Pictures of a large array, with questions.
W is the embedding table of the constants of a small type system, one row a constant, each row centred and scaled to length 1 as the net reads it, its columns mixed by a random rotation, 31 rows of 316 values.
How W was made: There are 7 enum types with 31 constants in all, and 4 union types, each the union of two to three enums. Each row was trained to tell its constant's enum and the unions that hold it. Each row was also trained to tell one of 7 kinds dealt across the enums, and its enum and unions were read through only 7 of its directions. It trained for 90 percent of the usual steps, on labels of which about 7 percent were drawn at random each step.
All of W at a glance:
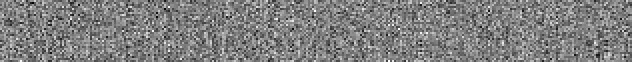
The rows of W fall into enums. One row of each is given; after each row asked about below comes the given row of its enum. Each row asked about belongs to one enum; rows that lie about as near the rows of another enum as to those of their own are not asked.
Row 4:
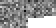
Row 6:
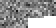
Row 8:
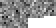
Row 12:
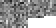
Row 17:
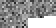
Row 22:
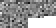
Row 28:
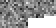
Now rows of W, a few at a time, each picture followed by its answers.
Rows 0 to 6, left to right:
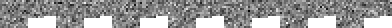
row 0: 6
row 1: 12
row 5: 12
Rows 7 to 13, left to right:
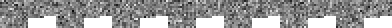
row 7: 12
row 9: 28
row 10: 12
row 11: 4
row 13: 6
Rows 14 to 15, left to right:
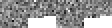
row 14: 22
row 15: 8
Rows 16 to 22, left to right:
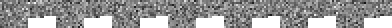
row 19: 8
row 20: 22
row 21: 28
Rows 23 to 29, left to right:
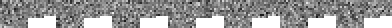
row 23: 8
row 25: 22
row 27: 6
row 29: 8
